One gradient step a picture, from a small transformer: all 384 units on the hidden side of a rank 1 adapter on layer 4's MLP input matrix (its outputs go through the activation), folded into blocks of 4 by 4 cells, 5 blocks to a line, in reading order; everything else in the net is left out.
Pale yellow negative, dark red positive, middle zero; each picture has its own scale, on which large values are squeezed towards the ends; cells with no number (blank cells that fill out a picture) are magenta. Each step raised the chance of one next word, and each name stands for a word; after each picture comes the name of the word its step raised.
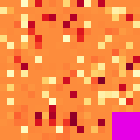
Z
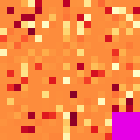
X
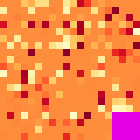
X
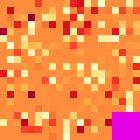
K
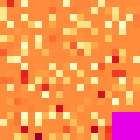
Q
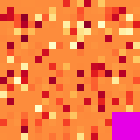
Z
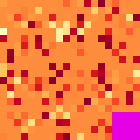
K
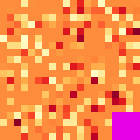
Q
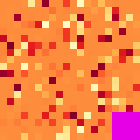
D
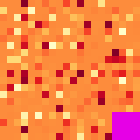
Z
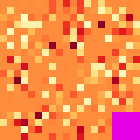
Z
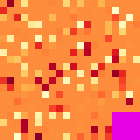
X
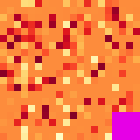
D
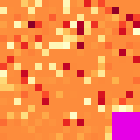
X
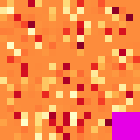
X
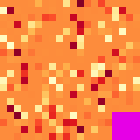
D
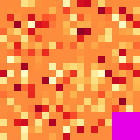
K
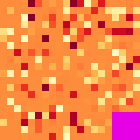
Z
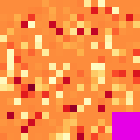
K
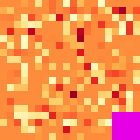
Q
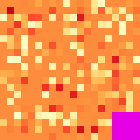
Q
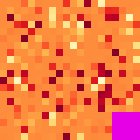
Z
